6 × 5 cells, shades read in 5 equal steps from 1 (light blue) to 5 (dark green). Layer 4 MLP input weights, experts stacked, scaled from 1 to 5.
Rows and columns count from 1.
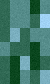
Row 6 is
4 5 3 4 2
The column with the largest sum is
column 4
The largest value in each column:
4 5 4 5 4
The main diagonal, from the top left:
4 3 4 5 4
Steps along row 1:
down same up down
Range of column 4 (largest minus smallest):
2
